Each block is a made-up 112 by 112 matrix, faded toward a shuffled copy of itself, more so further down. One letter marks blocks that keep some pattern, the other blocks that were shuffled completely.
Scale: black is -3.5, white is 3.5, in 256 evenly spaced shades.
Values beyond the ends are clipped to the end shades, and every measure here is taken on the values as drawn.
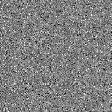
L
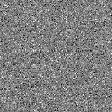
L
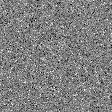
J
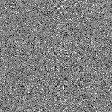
L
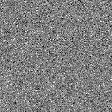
L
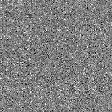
L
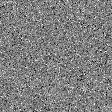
J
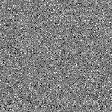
L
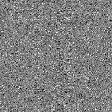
L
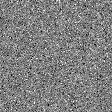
J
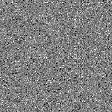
L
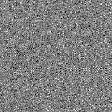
L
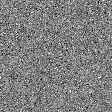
J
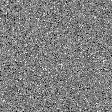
J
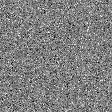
J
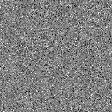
L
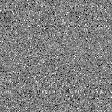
L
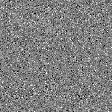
L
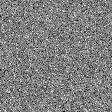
J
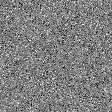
J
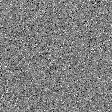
J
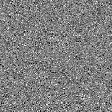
L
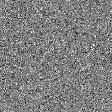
L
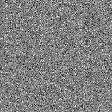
L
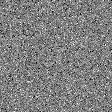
J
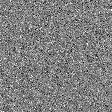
J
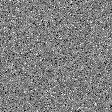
J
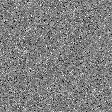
J
